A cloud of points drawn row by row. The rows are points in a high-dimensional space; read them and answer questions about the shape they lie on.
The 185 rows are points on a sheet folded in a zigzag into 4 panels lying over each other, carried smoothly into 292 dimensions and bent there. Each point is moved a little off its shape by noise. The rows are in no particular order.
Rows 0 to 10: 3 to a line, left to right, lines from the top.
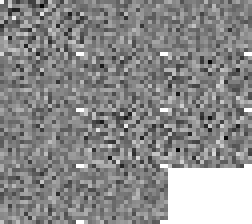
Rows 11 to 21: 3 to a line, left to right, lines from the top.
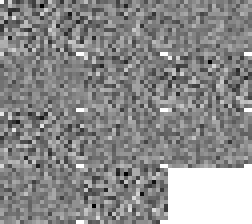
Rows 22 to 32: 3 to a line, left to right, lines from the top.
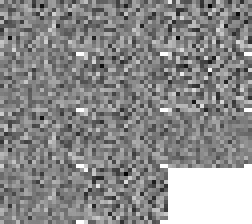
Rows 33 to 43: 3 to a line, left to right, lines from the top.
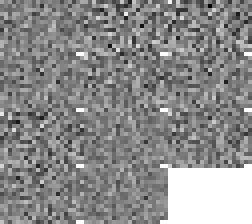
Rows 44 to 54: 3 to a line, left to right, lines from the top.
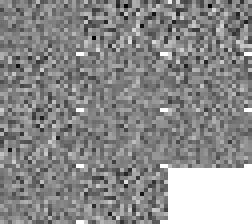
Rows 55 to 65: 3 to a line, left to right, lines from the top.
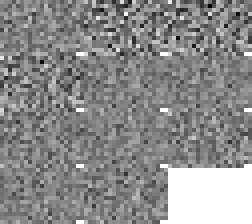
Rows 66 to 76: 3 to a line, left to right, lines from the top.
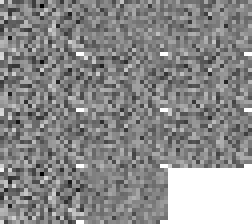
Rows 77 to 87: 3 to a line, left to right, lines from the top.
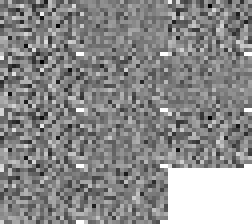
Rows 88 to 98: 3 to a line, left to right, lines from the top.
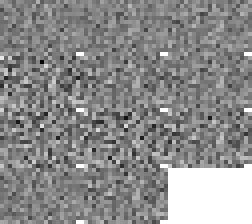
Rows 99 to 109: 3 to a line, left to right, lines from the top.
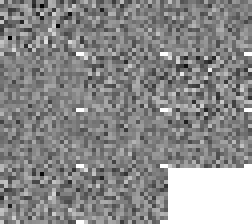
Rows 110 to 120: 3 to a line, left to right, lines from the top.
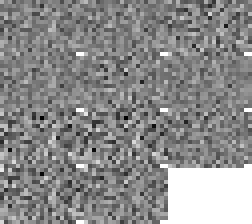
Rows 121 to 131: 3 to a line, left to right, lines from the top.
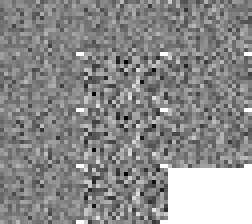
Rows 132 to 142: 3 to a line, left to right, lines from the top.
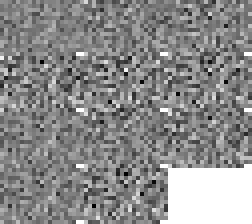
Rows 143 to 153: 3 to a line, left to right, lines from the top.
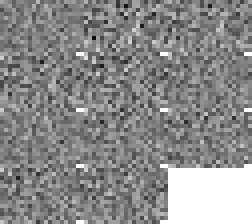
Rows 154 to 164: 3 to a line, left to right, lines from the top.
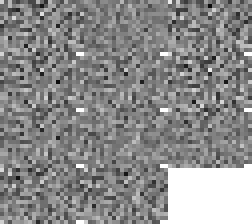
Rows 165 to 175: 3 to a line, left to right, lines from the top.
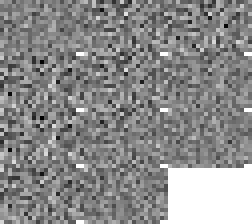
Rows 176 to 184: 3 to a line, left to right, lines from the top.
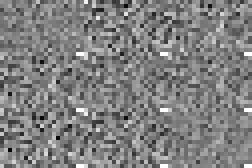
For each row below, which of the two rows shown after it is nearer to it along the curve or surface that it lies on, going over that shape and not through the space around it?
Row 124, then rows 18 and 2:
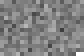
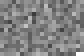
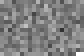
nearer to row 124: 18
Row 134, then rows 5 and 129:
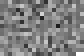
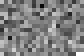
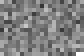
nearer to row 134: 5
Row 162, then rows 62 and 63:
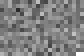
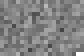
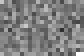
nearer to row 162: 62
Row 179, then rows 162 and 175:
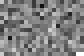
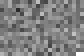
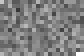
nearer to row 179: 162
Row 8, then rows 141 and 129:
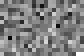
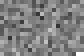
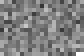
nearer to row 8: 141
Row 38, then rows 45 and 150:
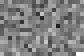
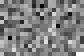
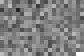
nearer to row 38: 45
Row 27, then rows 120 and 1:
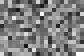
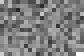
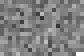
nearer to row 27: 120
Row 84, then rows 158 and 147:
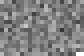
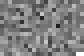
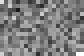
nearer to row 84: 147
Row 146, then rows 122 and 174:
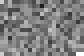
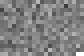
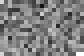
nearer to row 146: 174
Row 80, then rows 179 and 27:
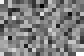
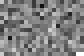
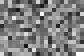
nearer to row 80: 27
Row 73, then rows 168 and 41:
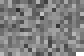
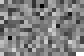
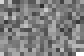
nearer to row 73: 168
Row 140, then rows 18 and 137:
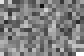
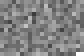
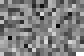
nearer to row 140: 18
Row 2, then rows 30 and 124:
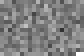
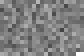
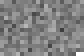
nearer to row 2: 30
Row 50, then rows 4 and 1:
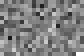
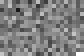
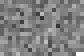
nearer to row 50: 1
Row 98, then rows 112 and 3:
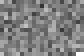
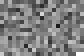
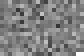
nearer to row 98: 112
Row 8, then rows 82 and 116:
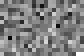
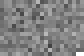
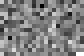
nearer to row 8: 116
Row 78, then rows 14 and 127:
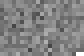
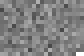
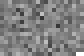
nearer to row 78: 127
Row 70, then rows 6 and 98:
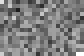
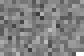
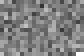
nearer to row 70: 98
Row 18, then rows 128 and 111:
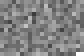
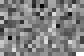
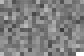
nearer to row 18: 111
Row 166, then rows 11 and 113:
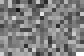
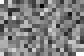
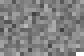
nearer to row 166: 11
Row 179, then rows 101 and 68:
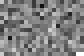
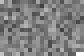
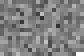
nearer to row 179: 68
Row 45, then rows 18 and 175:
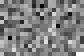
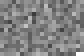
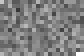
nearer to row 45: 18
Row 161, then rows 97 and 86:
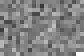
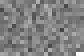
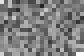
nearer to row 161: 97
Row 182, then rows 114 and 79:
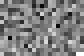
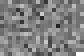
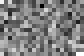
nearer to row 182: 114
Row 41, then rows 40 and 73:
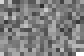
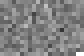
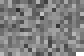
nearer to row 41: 40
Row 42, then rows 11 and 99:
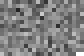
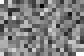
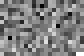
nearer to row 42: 99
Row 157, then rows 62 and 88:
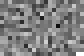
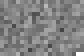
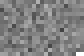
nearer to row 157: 62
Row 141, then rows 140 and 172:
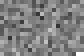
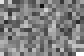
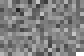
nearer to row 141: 172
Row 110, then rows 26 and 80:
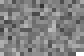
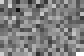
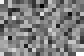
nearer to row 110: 80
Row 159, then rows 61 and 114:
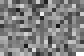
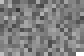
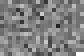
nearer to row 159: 114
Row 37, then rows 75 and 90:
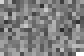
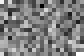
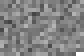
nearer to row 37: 75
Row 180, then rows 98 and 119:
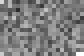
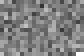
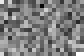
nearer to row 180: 119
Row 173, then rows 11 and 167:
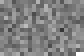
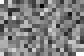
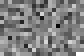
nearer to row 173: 11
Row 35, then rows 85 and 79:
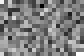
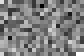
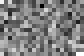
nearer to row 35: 79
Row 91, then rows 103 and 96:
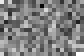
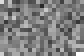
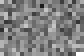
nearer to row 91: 103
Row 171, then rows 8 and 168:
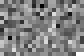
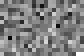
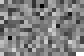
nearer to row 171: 8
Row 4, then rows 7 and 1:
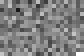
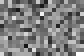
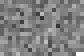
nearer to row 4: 7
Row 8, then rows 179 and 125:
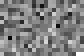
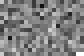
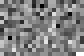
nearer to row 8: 125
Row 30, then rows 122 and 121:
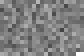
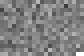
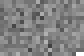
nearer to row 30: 122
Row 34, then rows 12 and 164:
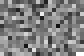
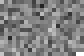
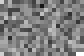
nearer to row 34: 12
